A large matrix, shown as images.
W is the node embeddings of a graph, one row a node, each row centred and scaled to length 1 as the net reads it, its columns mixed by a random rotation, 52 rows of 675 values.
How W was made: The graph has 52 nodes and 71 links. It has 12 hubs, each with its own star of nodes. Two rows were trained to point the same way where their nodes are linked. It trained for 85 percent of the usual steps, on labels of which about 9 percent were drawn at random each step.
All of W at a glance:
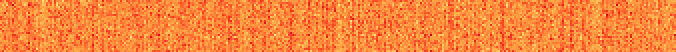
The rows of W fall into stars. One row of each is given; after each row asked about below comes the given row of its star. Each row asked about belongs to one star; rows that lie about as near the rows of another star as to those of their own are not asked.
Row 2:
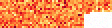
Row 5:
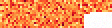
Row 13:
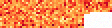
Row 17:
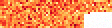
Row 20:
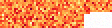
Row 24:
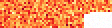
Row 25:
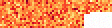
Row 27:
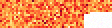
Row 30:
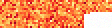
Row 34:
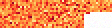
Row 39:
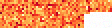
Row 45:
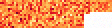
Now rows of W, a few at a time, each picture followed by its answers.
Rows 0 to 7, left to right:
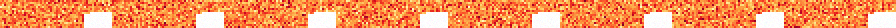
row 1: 39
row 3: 5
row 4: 5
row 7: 2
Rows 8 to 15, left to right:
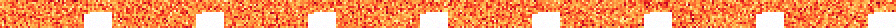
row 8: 27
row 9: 20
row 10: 24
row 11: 17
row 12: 30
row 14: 45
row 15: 20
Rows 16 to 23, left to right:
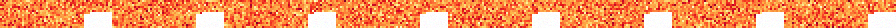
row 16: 17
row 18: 25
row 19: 24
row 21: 39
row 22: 27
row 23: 20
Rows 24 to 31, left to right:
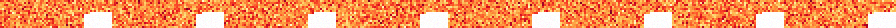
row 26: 20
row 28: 17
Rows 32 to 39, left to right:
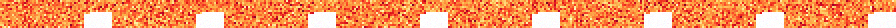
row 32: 24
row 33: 27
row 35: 34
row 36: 13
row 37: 13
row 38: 13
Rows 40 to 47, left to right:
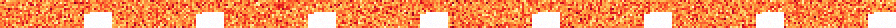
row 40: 45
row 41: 5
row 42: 27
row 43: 17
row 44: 30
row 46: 24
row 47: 34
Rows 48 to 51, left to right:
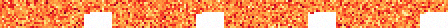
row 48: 25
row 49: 30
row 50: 34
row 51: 45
